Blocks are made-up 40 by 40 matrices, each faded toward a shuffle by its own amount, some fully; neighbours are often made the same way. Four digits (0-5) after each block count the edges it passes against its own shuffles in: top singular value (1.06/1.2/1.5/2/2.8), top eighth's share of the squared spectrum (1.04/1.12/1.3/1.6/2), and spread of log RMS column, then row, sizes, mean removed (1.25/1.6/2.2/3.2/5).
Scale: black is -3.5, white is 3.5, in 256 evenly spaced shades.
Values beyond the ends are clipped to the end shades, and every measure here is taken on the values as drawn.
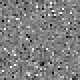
0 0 0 0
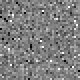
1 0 0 0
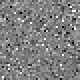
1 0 0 0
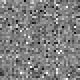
2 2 1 0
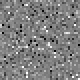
0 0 0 0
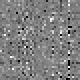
3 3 2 1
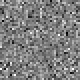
2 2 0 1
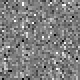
1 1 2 0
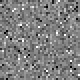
0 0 0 0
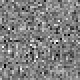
3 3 0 1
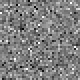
0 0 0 0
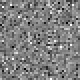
0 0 0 0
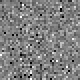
1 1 1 0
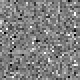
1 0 1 0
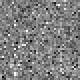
0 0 0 0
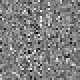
1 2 2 0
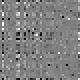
4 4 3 2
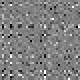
4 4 2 2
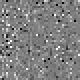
3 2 1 0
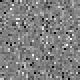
2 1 0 0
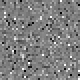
1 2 0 0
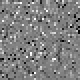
0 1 0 1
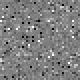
1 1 0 0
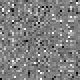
3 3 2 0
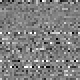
2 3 0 3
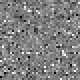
1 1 0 1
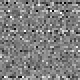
2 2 0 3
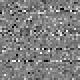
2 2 0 2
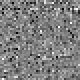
1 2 0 1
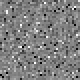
1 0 0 0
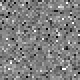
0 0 0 0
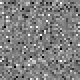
0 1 0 1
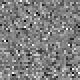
1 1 0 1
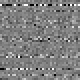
3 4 0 3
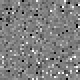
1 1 0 0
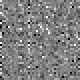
3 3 2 0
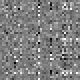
3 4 3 1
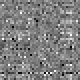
3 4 1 2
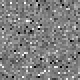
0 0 0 1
